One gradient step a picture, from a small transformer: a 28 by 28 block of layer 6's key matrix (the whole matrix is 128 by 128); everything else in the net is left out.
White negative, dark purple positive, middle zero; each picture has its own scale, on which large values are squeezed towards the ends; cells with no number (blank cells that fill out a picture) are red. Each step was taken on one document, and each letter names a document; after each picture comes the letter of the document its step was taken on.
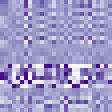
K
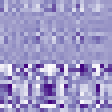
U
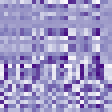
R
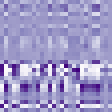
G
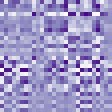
R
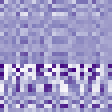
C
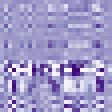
G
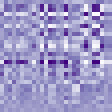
G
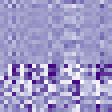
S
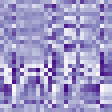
S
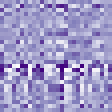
G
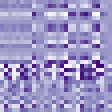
R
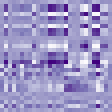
G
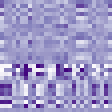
U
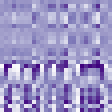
R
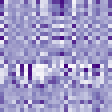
K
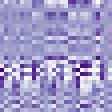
R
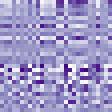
K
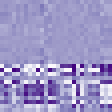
U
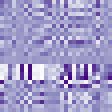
K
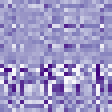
S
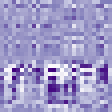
S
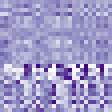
U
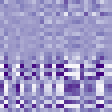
R
